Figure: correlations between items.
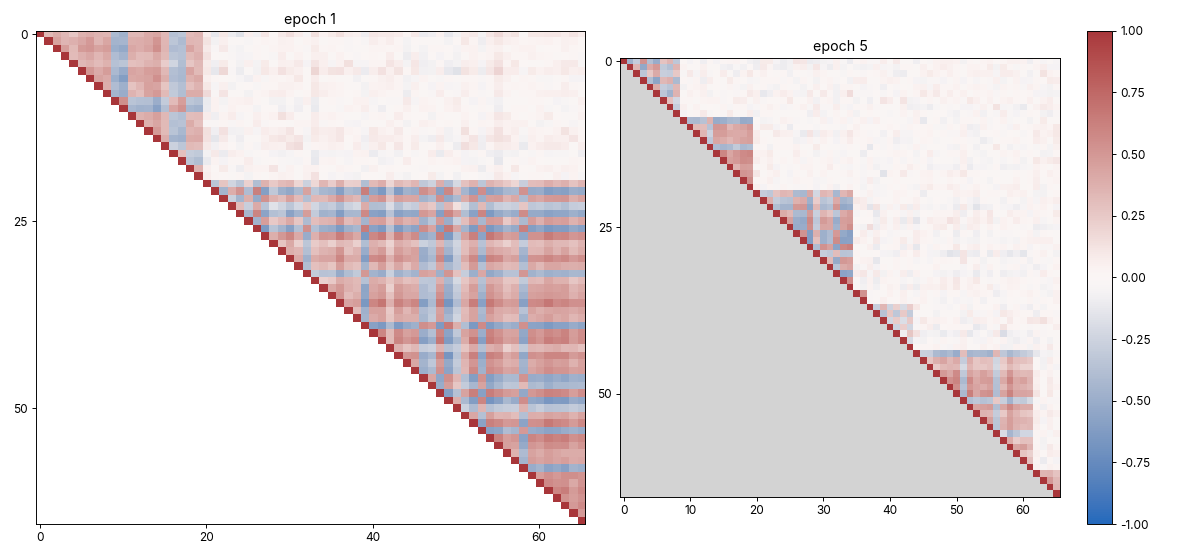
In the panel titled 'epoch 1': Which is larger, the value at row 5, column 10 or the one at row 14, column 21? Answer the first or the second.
the second
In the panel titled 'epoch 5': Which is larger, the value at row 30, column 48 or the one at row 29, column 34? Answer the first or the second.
the first
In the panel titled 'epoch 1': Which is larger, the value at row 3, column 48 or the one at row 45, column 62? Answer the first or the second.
the second
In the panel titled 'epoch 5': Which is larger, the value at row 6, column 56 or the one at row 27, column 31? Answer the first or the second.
the first
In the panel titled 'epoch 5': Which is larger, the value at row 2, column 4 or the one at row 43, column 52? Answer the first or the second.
the first
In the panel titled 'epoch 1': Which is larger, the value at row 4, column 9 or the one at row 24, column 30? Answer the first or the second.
the first
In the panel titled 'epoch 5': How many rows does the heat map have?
66
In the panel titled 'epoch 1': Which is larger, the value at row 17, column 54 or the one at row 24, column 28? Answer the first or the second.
the first
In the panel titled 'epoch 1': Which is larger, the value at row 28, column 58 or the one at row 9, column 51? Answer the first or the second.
the second
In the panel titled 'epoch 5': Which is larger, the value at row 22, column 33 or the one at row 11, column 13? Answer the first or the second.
the second
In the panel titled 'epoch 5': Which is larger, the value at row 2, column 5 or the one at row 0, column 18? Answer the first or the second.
the first
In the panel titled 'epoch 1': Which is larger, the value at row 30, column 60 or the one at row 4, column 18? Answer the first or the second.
the first
